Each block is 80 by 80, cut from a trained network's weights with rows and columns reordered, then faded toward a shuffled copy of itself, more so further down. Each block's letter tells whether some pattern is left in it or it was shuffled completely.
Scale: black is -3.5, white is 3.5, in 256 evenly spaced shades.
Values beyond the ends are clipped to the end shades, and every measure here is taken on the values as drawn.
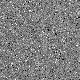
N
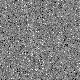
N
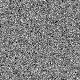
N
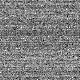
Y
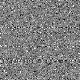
Y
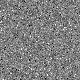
N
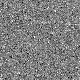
N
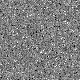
N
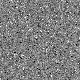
N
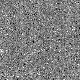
Y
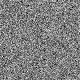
N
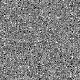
Y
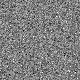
N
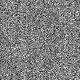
Y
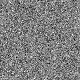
N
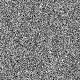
N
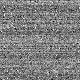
Y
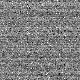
Y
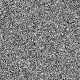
N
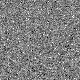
N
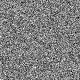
N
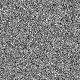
N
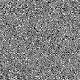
Y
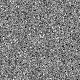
N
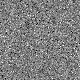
N
